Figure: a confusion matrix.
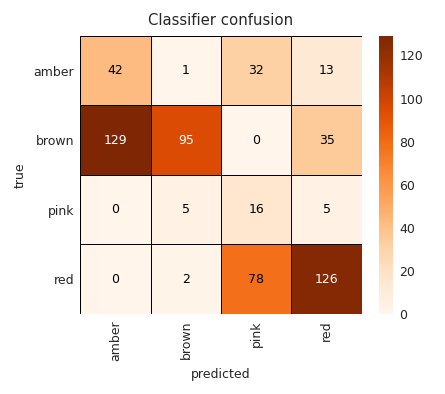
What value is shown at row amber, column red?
13
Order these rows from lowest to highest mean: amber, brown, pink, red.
pink, amber, red, brown
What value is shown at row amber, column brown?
1
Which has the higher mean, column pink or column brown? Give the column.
pink
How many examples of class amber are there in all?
88
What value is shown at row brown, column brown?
95
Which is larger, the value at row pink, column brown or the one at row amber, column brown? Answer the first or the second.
the first
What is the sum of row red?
206
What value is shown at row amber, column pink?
32
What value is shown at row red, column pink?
78
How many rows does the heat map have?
4
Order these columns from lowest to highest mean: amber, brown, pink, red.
brown, pink, amber, red
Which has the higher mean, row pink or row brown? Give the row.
brown
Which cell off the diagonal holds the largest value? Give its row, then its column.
brown, amber
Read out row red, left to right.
0 2 78 126
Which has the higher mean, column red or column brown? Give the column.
red
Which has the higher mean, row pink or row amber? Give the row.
amber
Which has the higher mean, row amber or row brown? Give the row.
brown
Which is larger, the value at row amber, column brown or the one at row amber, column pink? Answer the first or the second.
the second
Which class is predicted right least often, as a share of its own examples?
brown
